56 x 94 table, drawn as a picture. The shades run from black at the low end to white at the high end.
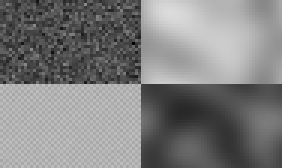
It is made of 2 by 2 panels. Panel 1,1: low, fine-grained. Panel 1,2: high, smooth. Panel 2,1: high, checkered, faint in contrast. Panel 2,2: low, smooth.
